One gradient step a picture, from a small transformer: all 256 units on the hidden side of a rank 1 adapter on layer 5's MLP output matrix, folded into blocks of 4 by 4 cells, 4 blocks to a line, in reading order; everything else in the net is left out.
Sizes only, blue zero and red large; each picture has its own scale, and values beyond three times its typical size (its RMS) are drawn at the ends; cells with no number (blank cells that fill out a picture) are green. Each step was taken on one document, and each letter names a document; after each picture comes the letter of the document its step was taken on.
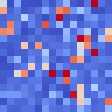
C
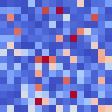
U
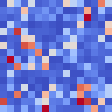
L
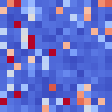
L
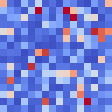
C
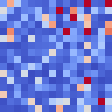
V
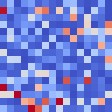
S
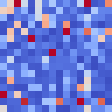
V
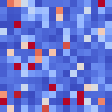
L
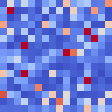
S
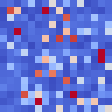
U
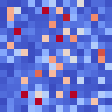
U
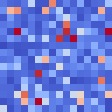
U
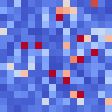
C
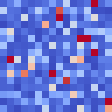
C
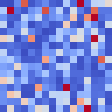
S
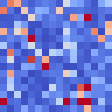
L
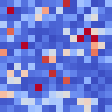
S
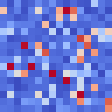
C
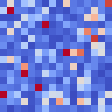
S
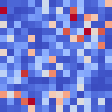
S
